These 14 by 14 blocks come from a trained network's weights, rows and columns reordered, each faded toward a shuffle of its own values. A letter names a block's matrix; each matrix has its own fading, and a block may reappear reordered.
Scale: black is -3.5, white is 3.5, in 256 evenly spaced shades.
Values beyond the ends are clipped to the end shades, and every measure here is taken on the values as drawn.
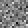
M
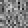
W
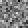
M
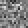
W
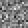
W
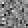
M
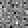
M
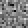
M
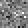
M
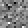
M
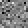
M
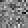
M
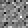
M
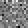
M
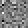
W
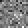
M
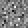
M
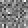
W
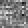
W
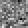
M
